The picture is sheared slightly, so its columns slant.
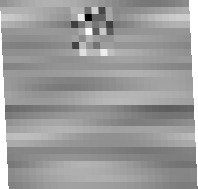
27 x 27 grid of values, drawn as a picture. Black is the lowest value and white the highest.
A few values lie far out on both sides of the bulk. In the top middle lies a patch that is rougher than the rest. The grain runs across in streaks. Overall the values sit about 60% of the way up the scale. Values change most from cell to cell in the top middle.
